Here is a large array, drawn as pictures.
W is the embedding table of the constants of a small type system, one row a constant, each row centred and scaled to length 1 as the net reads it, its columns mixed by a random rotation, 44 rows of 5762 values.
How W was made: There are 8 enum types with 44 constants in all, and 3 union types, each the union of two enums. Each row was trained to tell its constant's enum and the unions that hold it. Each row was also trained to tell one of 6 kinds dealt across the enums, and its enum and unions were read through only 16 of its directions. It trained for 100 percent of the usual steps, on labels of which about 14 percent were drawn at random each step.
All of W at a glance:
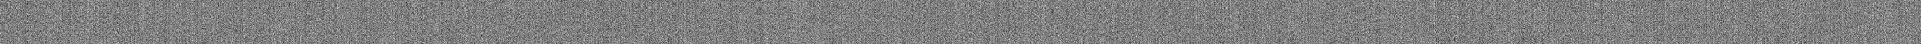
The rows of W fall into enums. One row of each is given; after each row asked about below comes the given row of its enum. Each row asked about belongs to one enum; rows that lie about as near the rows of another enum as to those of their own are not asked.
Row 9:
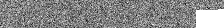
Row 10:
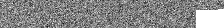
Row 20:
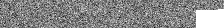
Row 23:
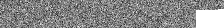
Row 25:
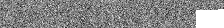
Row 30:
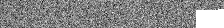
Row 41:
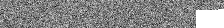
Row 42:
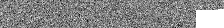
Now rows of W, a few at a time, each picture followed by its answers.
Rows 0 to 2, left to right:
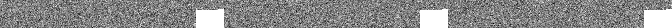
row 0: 9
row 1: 20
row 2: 30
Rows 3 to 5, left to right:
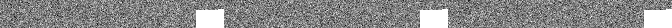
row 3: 23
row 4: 23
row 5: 30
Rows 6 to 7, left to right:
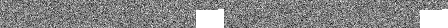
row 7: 20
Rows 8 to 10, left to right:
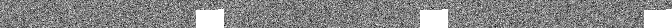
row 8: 20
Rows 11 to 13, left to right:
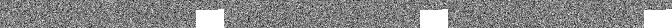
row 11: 25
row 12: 41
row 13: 25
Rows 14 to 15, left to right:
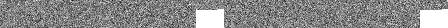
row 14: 9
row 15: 23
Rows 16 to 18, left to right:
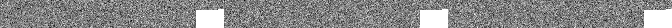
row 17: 30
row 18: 23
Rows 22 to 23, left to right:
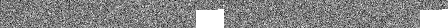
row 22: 30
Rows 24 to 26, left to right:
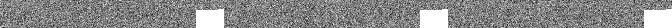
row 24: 9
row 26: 42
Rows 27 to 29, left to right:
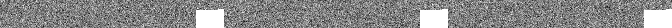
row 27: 25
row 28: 42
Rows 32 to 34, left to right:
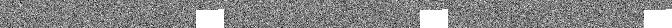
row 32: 41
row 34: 25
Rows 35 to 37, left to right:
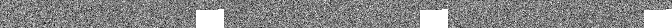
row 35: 10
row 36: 30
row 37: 42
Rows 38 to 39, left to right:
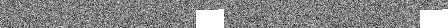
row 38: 41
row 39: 41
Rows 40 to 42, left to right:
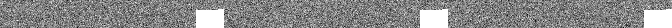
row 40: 9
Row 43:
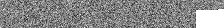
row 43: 41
